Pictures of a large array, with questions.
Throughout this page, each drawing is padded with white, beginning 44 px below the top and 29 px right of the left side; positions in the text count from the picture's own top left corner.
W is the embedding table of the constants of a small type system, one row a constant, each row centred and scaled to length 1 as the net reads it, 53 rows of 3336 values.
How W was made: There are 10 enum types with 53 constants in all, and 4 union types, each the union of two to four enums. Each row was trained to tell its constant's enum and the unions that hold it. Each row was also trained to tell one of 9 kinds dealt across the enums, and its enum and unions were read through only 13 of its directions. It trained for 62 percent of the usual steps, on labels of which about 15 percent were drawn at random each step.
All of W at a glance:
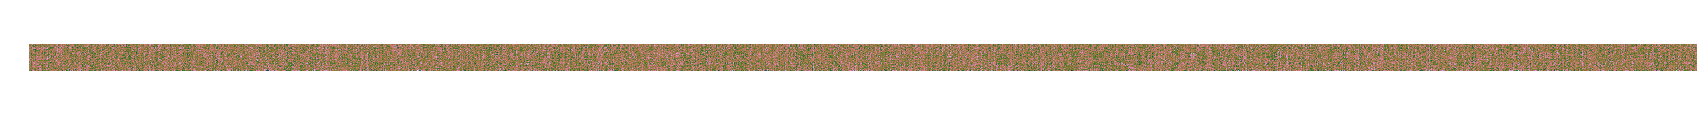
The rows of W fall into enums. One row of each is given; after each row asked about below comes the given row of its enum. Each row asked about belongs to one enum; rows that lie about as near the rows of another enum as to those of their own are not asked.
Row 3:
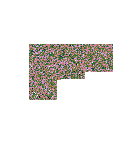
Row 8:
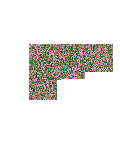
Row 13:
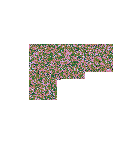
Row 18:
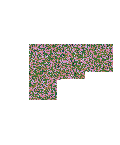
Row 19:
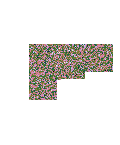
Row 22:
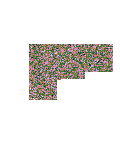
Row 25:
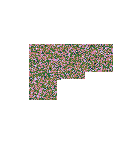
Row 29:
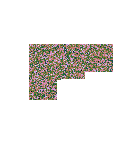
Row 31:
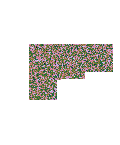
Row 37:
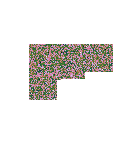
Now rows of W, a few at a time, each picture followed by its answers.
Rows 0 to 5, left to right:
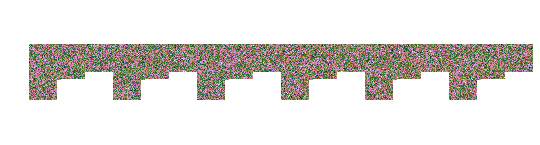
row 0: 3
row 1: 8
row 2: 13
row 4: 13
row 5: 3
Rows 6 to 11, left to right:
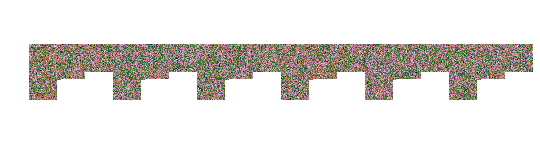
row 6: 29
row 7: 8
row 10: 3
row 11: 25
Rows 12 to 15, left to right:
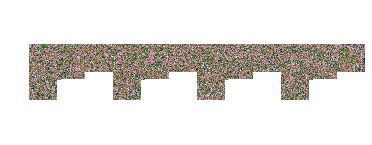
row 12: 29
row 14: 37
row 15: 25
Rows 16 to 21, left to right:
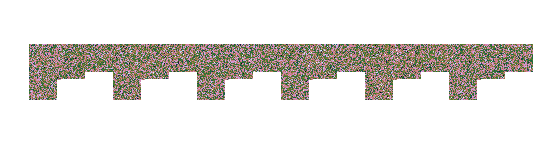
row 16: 19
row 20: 22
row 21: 3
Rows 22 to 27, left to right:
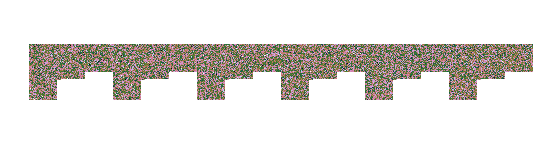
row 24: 19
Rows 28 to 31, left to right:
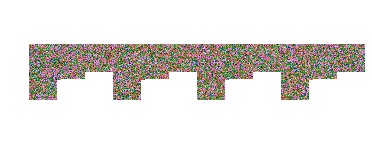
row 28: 37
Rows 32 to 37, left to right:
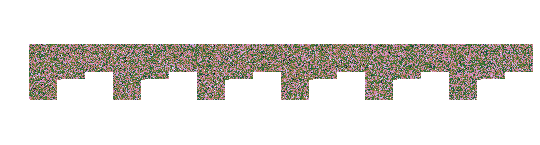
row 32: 37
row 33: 3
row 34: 22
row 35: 29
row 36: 8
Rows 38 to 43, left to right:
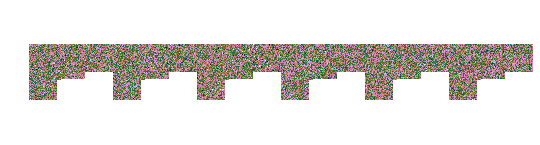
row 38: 8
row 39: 22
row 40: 19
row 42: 31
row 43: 37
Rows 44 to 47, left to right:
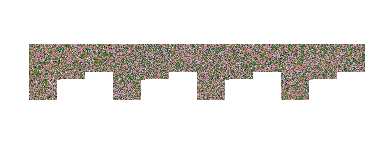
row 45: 8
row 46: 19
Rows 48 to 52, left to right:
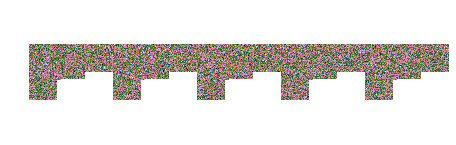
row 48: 37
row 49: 18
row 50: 25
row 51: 31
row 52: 18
